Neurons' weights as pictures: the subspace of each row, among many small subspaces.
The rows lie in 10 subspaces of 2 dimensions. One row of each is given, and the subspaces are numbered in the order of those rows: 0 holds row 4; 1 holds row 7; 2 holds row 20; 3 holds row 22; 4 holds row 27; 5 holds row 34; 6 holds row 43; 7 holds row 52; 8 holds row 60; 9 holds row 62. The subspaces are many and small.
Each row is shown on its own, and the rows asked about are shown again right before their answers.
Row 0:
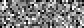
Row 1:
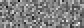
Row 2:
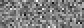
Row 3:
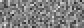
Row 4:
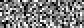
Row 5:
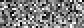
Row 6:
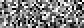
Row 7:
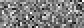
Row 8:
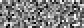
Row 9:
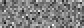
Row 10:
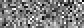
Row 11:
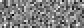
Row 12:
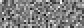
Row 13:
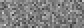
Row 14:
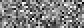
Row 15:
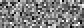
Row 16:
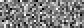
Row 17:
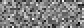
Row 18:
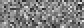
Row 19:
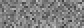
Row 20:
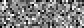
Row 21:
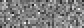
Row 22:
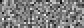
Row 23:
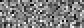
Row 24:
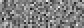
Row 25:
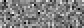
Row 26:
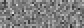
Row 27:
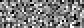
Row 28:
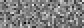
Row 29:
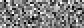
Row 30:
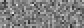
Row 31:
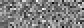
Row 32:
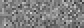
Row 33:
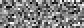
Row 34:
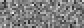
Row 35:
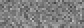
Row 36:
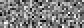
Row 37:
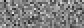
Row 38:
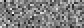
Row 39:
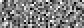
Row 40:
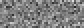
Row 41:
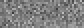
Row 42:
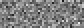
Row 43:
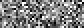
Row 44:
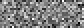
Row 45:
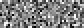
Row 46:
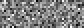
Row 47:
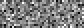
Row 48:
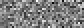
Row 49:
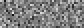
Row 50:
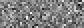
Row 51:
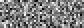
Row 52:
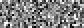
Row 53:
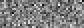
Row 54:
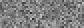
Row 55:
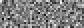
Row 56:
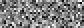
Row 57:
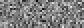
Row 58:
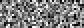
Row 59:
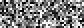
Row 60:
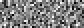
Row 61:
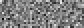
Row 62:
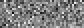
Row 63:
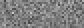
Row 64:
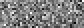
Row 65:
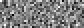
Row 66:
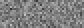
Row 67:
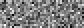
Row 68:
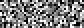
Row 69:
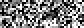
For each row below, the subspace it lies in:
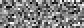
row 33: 7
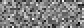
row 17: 8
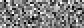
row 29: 6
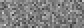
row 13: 1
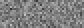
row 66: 0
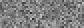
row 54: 6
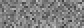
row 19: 5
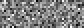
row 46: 5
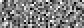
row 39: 3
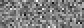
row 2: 0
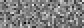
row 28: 2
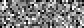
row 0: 2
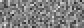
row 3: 8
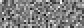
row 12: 3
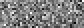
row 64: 1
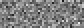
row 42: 4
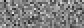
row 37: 6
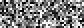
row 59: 9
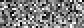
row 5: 1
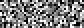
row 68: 4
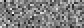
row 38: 9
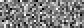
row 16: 0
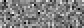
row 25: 2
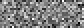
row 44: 8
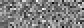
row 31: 4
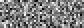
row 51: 0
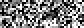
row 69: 9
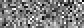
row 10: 6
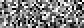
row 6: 5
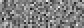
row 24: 3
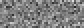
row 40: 7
